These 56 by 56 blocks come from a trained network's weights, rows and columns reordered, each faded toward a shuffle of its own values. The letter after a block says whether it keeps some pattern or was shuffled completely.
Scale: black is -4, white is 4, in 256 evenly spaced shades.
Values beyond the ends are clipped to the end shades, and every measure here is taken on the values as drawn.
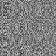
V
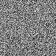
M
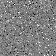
M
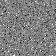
M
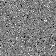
M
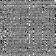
V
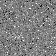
M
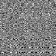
V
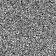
M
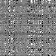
V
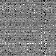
V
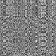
V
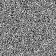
M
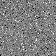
M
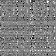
V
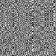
V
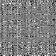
V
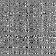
V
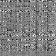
V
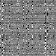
V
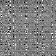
V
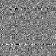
V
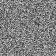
M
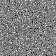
M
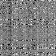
V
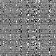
V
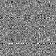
V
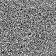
M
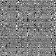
V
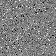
M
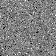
M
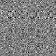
V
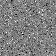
M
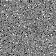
M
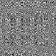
V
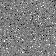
M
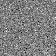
M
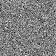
M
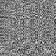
V
